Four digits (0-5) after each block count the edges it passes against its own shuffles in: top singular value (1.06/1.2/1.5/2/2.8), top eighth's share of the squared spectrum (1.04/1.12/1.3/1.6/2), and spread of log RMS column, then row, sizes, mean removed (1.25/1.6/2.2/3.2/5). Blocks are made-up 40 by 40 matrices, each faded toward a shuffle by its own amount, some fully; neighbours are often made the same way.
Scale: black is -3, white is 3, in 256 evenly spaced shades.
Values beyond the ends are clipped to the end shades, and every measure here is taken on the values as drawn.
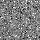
0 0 0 1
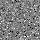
0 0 0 0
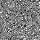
0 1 1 0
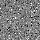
0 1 1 0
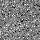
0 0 0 0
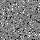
0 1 0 0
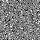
0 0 0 0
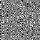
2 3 3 2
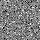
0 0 0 0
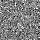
2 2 0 0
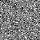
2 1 0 0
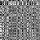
4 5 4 3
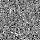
2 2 0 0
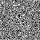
2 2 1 0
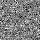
1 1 0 0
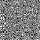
3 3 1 1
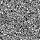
1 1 0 0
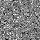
2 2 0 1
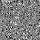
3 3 1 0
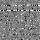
3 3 0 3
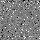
1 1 0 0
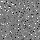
0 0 0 0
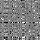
4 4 2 2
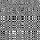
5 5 3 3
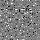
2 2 0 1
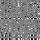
4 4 2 3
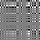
5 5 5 4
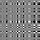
5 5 4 4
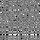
4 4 1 2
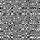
4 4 2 2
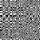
4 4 3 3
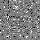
3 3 1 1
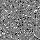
0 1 0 0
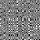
4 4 3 3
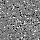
0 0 0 0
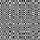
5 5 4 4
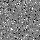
1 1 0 0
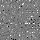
2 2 1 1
